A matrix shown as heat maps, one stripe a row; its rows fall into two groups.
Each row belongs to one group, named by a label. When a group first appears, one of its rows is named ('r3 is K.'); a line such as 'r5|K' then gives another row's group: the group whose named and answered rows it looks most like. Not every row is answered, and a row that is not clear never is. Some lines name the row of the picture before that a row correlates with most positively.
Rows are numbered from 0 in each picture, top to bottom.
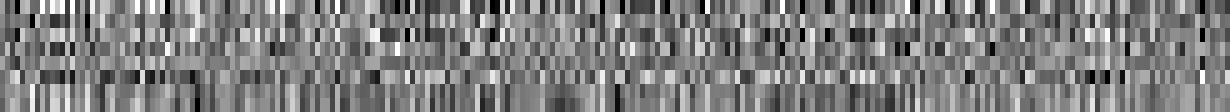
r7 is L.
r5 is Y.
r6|L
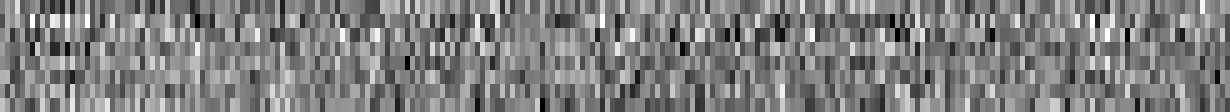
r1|L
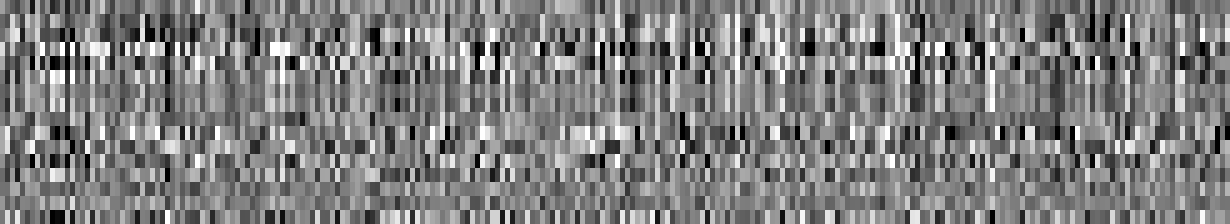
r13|Y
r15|Y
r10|L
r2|Y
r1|Y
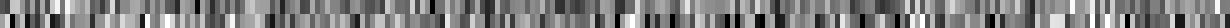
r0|L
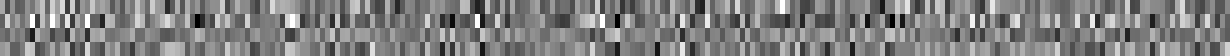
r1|L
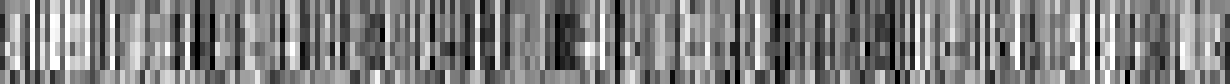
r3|L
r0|L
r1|L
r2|L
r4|L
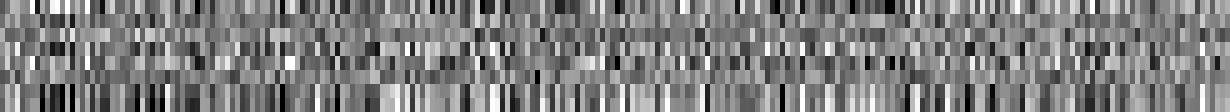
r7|Y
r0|L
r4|L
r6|Y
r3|Y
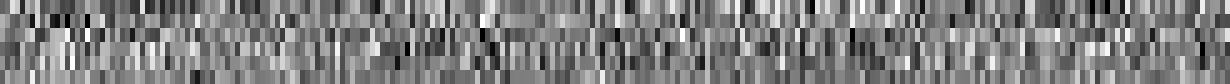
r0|Y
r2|L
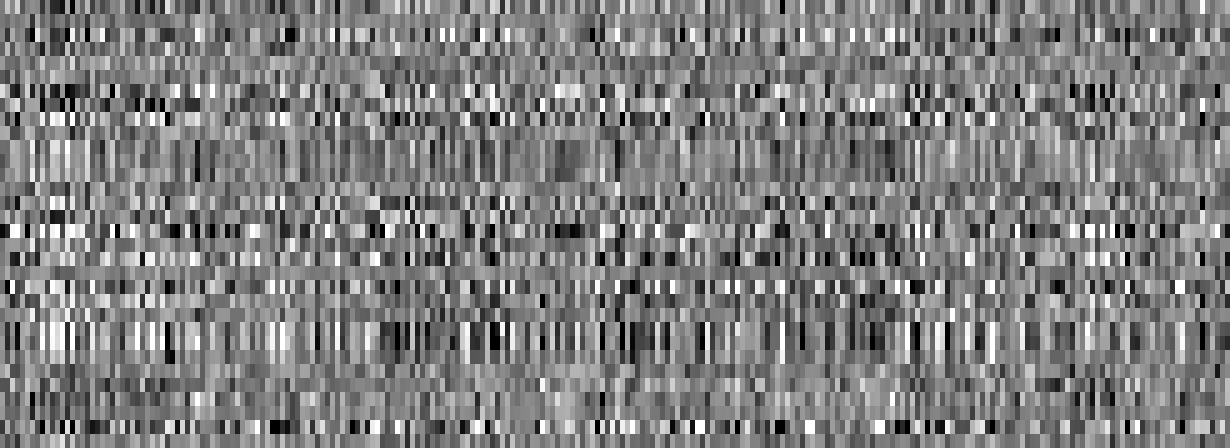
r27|Y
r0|Y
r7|Y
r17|L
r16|L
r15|Y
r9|L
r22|L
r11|L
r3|Y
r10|L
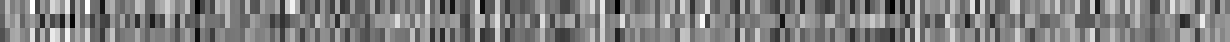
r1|Y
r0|L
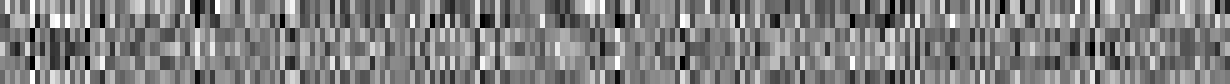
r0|L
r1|L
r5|L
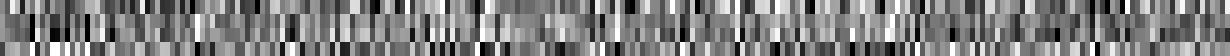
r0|Y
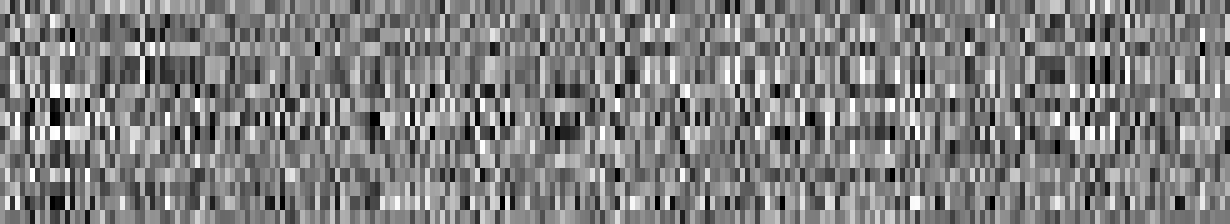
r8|Y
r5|Y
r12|L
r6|L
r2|Y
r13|Y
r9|L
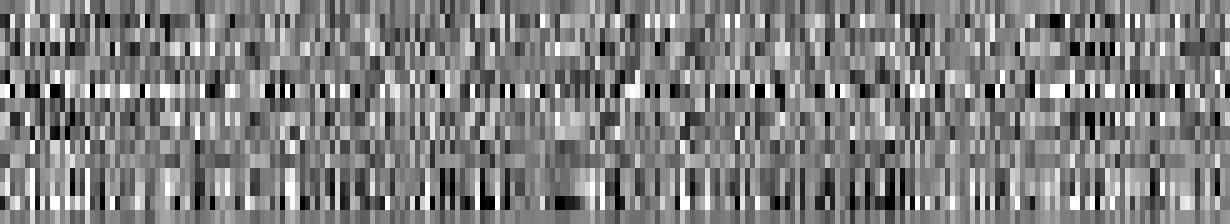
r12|L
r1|Y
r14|L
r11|L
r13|L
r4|Y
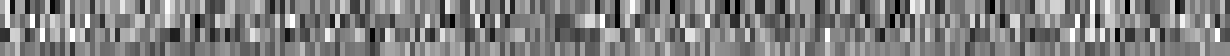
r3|Y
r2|L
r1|L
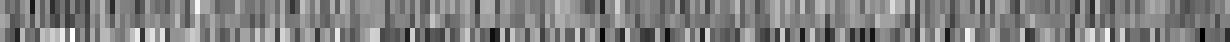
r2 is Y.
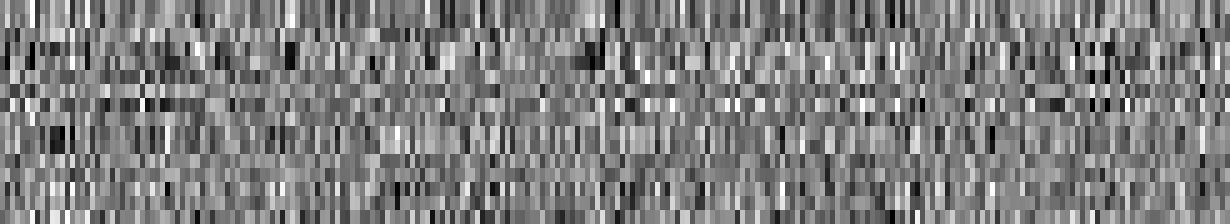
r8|L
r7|Y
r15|L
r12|L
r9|Y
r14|Y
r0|L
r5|Y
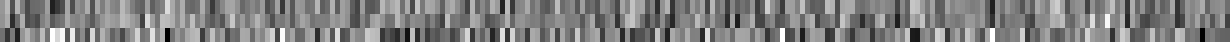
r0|Y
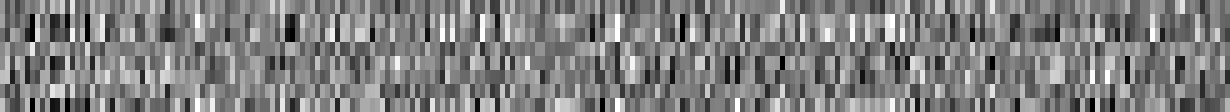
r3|L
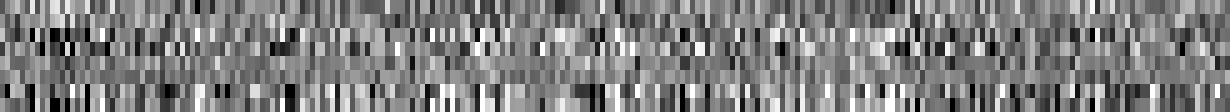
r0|L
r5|Y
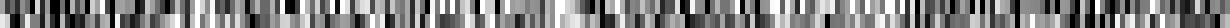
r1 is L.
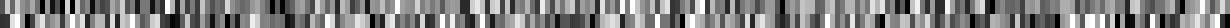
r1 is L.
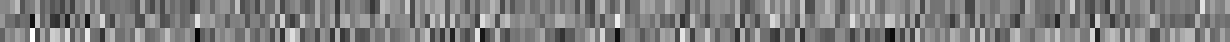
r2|L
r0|Y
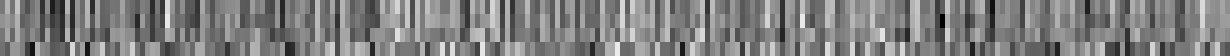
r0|Y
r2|Y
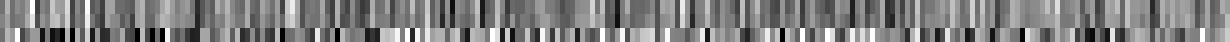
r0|L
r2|Y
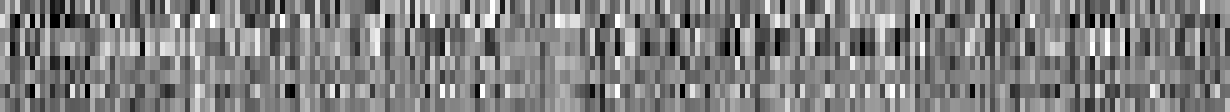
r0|Y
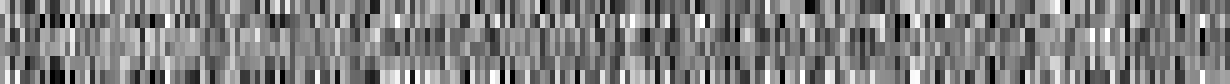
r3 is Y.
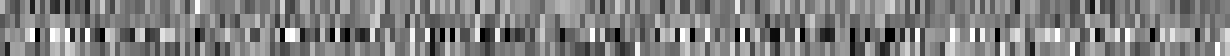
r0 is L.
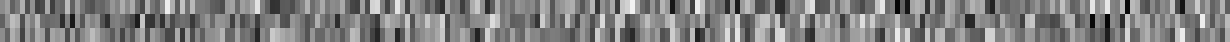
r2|Y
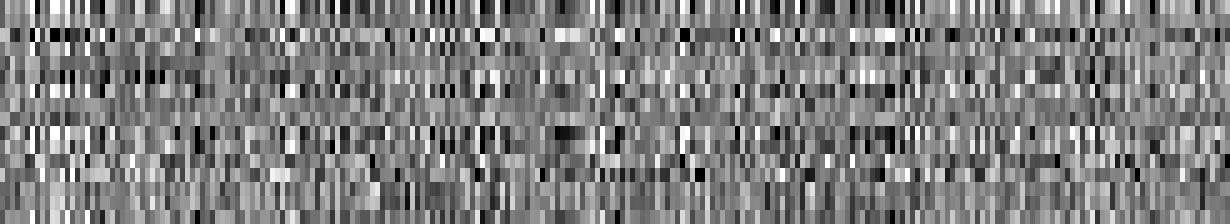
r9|L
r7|Y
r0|L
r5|Y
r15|L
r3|L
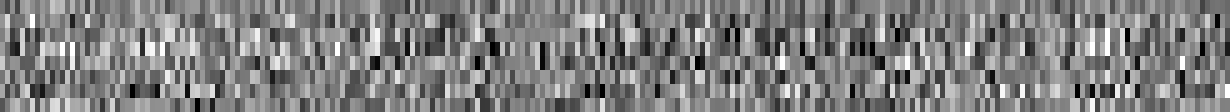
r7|L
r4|Y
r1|L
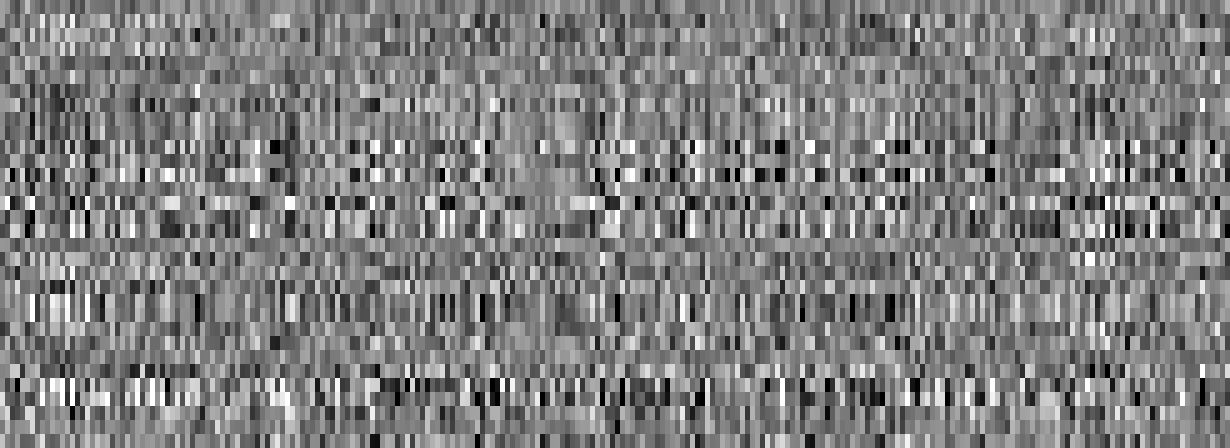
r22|L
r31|Y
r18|L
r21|L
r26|Y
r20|Y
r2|L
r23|L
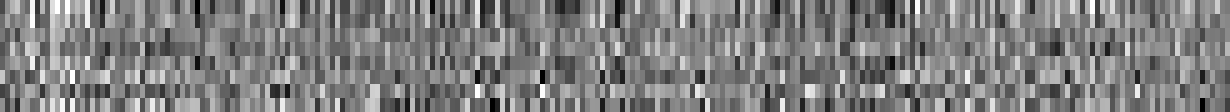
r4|L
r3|Y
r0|L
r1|L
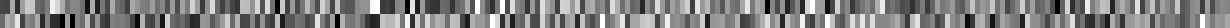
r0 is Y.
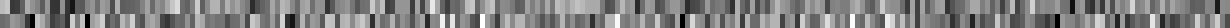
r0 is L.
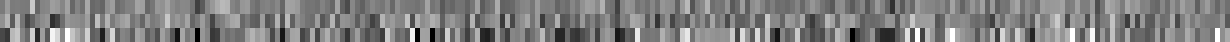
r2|L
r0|L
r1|Y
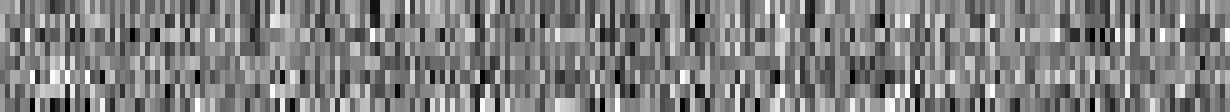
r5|L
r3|Y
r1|Y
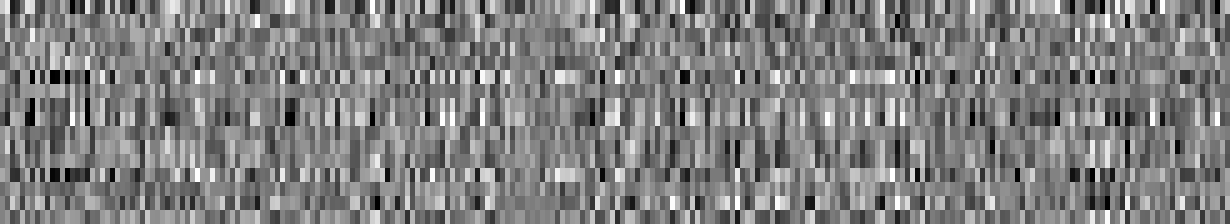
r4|L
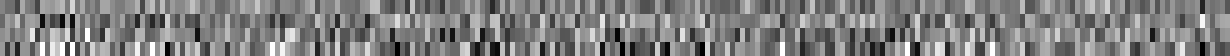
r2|L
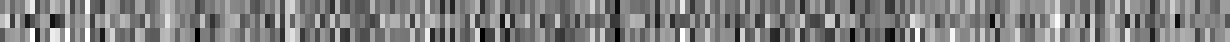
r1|Y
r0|L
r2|L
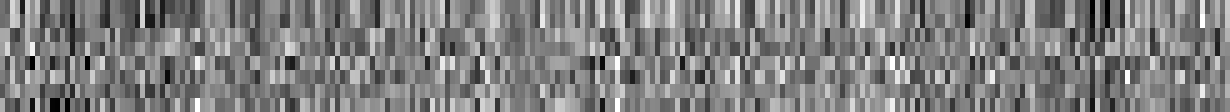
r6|Y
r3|L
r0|Y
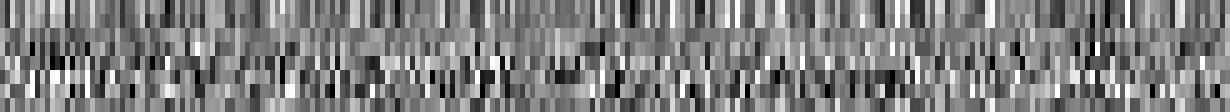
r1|Y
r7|Y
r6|L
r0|Y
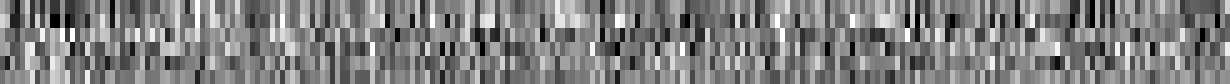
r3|L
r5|L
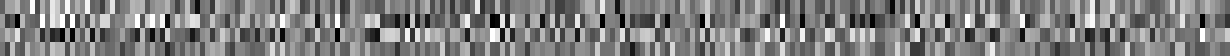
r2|Y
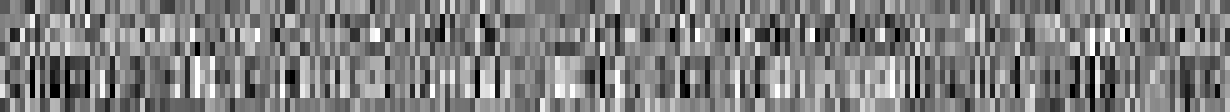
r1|L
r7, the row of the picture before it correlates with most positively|3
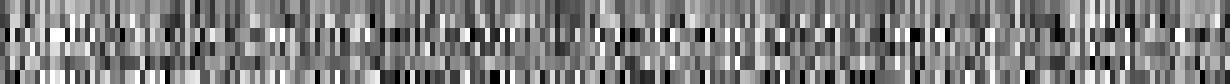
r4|Y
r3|L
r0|L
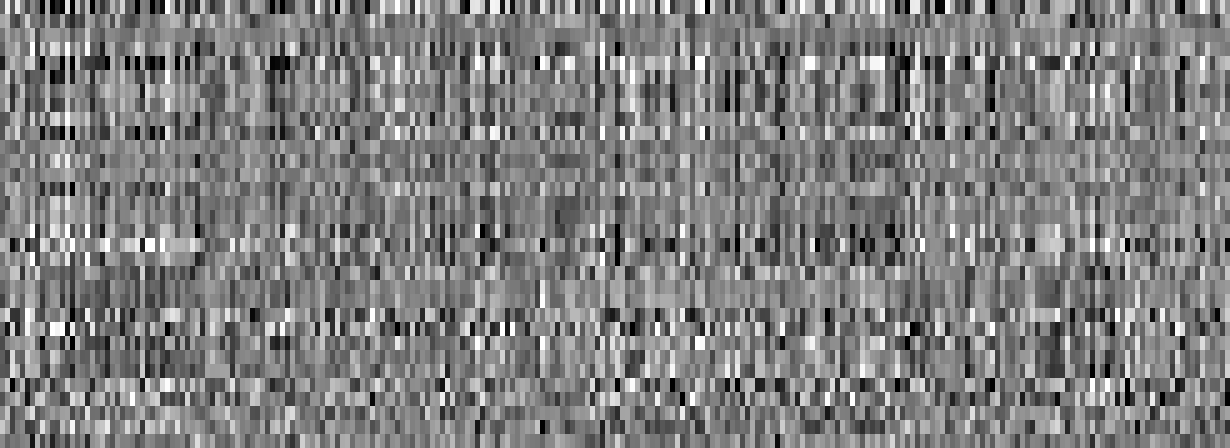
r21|Y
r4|Y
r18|L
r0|Y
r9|Y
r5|Y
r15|L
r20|Y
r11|L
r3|L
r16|L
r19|Y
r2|L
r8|L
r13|Y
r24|Y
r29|L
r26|Y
